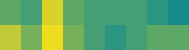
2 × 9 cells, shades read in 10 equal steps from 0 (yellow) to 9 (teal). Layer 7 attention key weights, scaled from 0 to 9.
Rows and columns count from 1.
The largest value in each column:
6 7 1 6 7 8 7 8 9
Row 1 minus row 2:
4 2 1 1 0 -1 0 2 3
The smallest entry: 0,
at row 2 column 3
